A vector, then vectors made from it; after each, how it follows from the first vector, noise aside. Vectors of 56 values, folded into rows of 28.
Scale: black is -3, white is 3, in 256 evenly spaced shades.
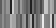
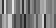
reversed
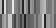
reversed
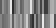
sign-scrambled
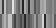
reversed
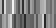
reversed
